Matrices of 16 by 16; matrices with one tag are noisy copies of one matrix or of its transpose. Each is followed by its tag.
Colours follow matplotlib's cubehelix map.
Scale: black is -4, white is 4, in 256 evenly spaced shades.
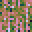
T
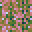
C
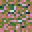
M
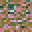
M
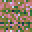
C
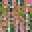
T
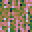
T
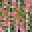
T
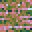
T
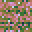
C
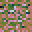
M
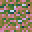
M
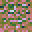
M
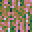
T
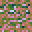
M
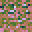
M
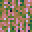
T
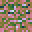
M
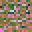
M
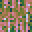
T
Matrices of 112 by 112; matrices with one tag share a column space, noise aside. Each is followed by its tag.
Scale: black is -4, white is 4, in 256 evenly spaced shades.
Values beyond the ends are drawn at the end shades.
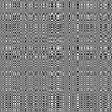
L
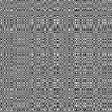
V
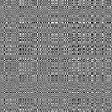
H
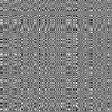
V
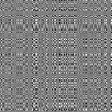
V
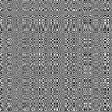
V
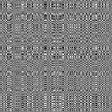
L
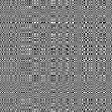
H
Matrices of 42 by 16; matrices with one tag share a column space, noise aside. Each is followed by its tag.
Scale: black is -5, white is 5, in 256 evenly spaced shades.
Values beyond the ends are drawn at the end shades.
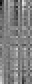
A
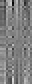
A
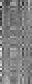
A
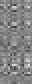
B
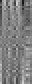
A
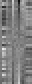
A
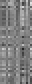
A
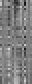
A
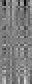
A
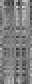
A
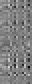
B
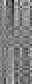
A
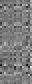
B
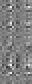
B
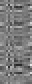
B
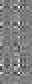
B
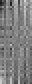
A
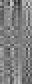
A
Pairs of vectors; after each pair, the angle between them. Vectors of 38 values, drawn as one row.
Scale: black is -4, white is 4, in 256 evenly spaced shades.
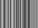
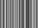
orthogonal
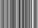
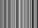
nearly opposite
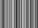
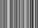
partly aligned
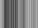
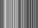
nearly opposite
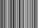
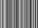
partly opposed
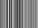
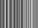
partly aligned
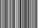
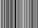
partly opposed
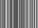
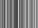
nearly parallel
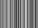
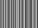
partly opposed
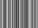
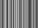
nearly opposite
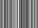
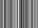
nearly parallel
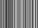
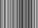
partly opposed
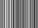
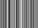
orthogonal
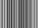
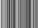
partly aligned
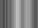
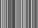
orthogonal
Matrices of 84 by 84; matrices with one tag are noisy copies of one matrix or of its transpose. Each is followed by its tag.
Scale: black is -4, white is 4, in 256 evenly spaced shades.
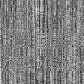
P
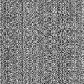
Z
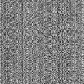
Z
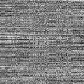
P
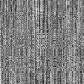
P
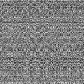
Z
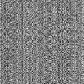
Z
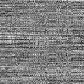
P
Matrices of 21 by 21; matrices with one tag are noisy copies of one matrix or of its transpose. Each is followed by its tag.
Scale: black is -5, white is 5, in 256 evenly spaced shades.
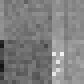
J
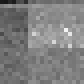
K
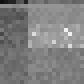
K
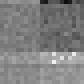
J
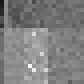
K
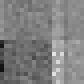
J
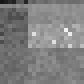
K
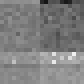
J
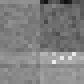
J
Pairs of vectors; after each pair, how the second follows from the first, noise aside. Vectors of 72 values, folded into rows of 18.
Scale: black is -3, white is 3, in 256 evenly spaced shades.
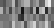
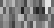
sign-scrambled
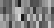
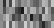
shuffled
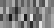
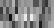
sign-scrambled
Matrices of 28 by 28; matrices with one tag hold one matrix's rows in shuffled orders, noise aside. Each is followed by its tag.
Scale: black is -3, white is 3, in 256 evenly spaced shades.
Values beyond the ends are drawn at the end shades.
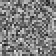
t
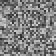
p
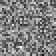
t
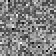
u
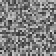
u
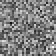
p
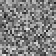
t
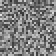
p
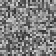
u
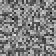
p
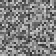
u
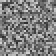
t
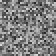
t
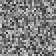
t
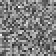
t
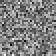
t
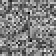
u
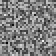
t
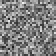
t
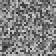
t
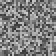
t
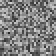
p
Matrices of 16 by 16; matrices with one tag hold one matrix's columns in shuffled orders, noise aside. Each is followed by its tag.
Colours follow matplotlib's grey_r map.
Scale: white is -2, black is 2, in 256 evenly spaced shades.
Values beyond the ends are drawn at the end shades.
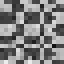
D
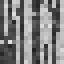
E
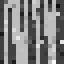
E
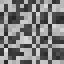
D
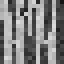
E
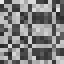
D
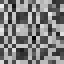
D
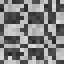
D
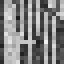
E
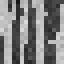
E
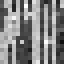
E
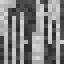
E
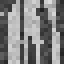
E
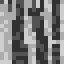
E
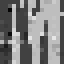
E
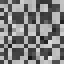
D
